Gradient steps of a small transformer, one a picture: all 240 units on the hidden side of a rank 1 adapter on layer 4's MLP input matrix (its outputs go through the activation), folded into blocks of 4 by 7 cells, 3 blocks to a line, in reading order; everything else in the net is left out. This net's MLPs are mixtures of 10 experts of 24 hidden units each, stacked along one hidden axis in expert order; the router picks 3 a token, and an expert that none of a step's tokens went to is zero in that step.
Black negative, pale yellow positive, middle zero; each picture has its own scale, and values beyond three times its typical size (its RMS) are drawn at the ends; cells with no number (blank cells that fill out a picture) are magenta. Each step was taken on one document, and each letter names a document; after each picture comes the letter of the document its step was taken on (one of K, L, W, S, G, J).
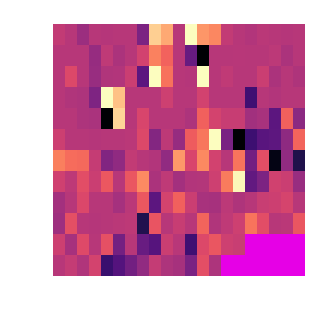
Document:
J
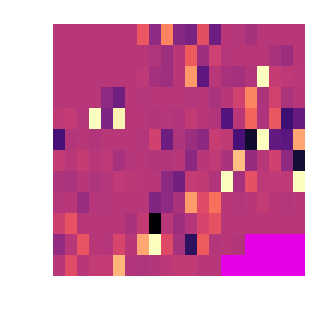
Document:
J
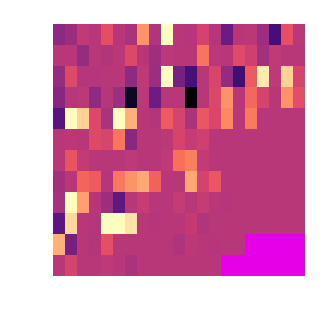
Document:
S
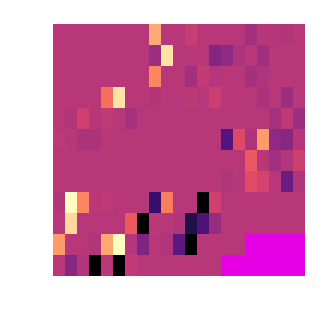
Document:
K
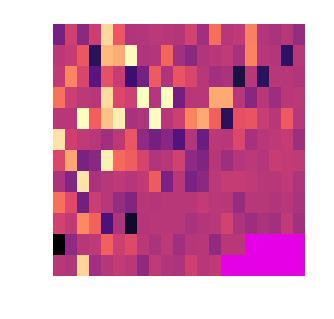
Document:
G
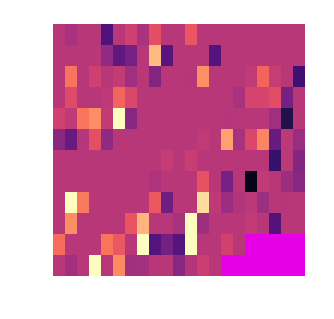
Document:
K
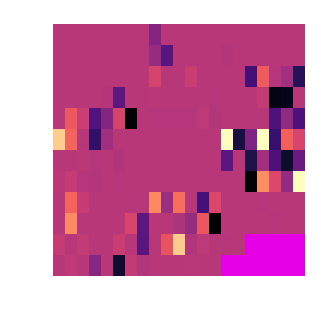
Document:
K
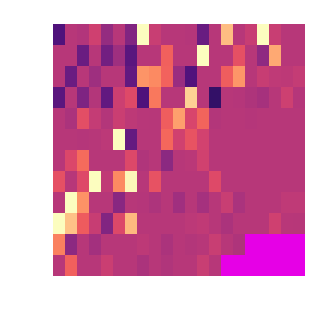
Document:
S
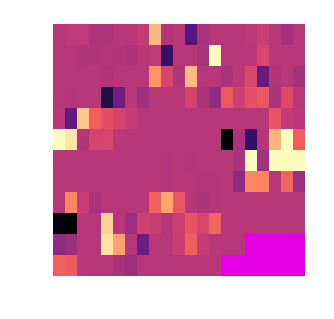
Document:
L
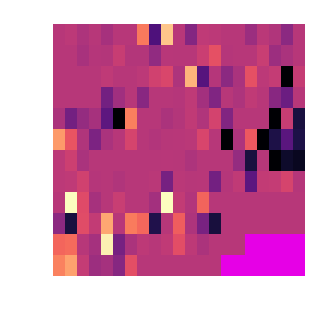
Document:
L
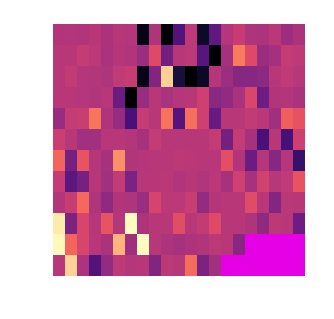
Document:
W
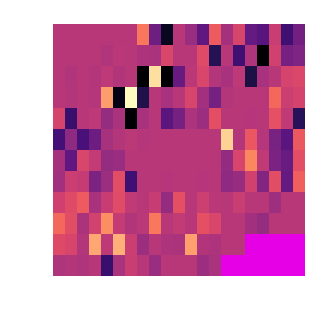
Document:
W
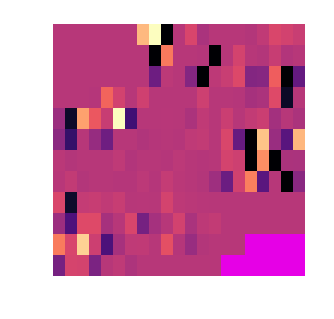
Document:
L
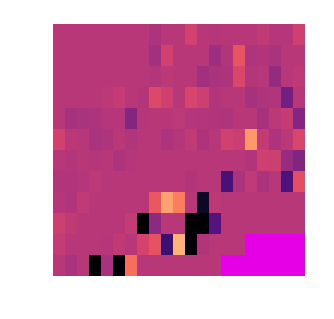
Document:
K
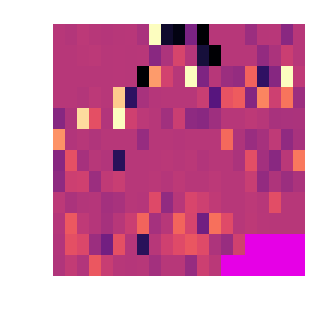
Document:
W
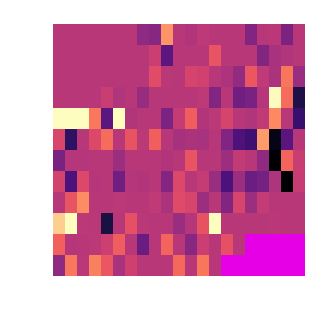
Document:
L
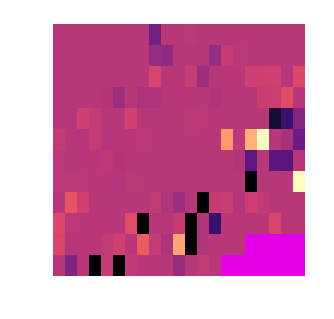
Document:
K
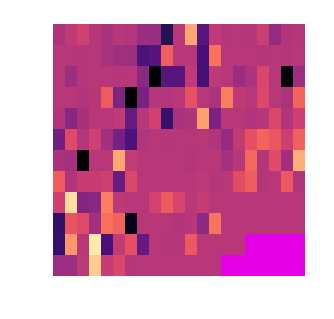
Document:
W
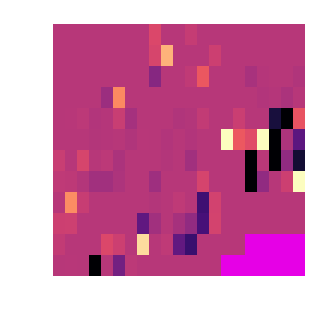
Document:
K
